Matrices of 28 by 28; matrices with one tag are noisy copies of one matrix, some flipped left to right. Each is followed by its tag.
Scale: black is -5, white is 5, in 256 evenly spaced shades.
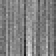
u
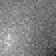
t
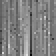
u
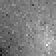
t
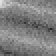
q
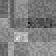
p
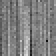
u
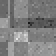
p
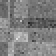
p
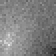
t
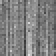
u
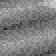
q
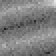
q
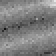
q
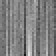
u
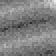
q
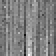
u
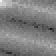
q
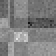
p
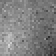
t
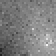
t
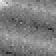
q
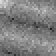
q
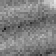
q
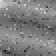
q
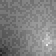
t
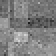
p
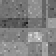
p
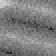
q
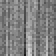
u
